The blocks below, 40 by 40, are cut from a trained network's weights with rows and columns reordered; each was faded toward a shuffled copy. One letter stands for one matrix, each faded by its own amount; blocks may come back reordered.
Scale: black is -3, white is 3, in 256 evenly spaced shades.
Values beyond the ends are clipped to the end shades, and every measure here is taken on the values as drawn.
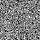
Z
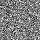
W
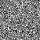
Z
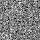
W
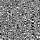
Z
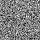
W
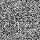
Z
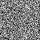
W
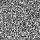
Z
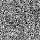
Z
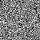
W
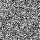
Z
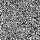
W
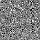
Z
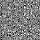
Z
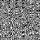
Z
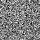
W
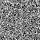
W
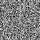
W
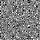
Z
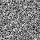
W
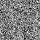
W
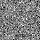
Z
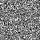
W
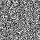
W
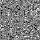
Z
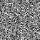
Z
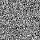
Z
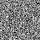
W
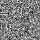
W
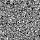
W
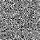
Z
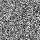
W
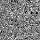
Z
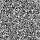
W
